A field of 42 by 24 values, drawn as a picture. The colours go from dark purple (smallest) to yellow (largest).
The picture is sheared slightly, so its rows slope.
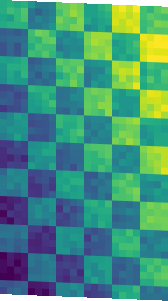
There is an overall slope up to the top right. A checkerboard runs through the table. On average the colour sits 50% of the way up the scale. The bottom left is the ninth with the lowest average. The halves do not mirror each other. The ninth with the highest average is the top right.
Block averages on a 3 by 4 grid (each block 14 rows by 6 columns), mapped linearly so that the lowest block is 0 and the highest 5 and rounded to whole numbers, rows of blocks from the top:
2345 | 1234 | 0123
